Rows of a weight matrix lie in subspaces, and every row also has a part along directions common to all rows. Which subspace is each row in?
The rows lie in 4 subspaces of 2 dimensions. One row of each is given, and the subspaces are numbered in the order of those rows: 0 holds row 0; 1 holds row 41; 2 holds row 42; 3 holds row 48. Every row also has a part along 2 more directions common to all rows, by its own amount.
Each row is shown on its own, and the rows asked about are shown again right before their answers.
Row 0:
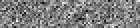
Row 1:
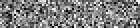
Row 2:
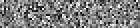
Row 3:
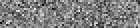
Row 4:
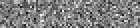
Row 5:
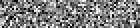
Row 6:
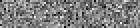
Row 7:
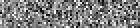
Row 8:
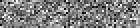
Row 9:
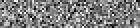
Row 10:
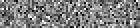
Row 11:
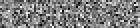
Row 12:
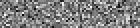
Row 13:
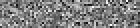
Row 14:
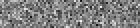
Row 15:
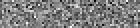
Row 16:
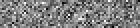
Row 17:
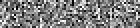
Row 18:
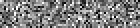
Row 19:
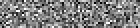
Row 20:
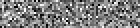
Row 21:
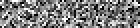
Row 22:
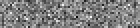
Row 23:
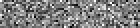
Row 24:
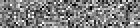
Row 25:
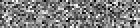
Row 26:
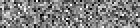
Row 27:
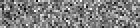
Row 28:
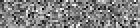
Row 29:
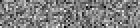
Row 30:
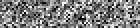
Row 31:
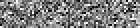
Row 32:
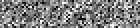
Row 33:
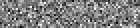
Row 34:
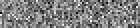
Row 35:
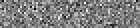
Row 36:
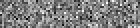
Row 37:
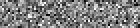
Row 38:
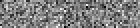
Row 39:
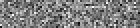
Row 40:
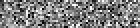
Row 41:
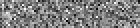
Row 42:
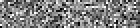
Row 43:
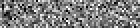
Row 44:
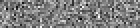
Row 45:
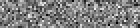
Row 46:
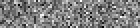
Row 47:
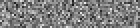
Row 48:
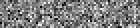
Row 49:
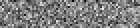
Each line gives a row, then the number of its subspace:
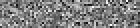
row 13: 2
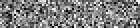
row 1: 1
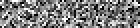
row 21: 3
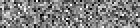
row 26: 1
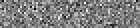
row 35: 0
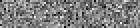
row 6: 2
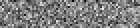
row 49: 3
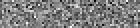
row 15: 2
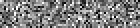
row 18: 0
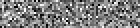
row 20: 1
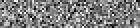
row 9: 0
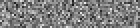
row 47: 0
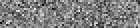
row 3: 1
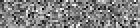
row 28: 2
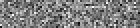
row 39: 2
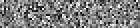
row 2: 0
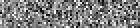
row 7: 3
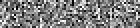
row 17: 0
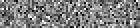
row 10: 0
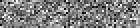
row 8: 2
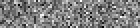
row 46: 1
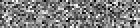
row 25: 2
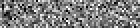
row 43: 1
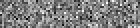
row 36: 3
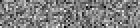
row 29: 2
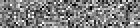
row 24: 2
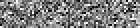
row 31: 2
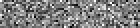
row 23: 2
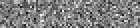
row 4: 1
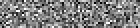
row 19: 1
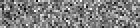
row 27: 1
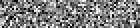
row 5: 0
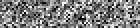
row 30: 0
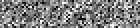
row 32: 0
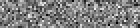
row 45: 3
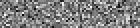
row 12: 1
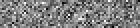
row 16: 0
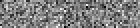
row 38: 2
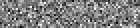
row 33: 3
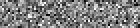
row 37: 3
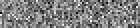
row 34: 3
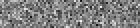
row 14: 3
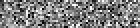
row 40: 2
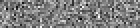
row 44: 0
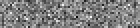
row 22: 3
